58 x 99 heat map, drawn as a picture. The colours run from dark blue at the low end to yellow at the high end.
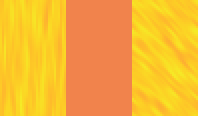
The table splits into one row of 3 panels. Panel 1,1: very high, streaked downward, faint in contrast. Panel 1,2: high, flat. Panel 1,3: very high, slanting down to the right, faint in contrast.
